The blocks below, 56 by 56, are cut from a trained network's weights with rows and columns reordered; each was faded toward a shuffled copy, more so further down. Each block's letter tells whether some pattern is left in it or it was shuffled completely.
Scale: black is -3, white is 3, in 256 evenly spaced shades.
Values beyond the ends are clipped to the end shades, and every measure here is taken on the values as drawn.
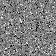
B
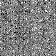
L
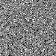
L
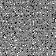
L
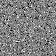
B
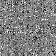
L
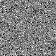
L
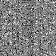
L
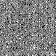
L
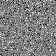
B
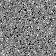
B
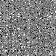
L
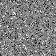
B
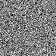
B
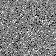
B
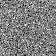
B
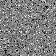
B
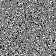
B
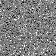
B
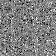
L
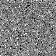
B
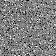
B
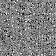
L
